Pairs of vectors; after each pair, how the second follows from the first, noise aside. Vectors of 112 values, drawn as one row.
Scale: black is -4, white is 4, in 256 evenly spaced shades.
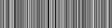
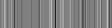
partly zeroed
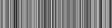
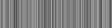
shrunk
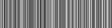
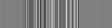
partly zeroed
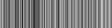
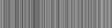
shrunk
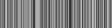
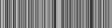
wrapped around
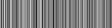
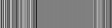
partly zeroed
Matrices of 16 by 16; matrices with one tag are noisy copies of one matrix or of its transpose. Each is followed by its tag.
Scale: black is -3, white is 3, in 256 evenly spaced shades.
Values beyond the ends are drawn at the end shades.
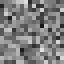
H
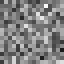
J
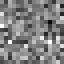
H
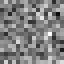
J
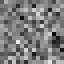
J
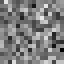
J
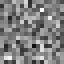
H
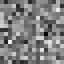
H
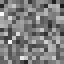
H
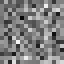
J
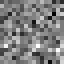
J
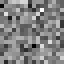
H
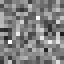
H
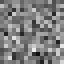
J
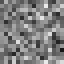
J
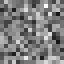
J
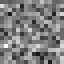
J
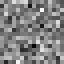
H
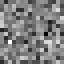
H
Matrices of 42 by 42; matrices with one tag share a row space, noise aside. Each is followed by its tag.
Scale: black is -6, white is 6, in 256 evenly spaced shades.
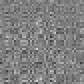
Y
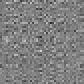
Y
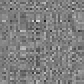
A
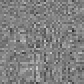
A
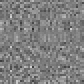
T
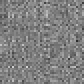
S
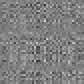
A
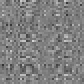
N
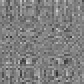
N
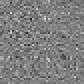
T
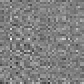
T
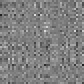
S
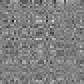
Y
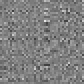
S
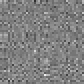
S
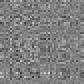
T
